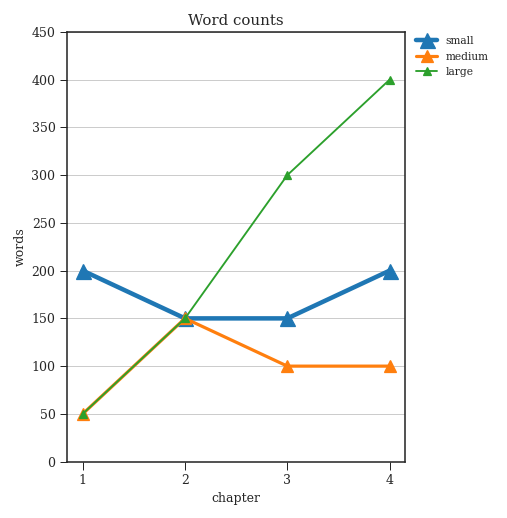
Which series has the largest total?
large
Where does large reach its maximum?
4
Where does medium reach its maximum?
2
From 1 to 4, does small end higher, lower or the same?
the same
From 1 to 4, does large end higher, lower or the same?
higher
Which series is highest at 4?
large
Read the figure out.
Title: Word counts
x-axis: chapter, ticks 1 2 3 4
y-axis: words, ticks 0 50 100 150 200 250 300 350 400 450
Legend: small, medium, large
Values:
small: 200 150 150 200
medium: 50 150 100 100
large: 50 150 300 400
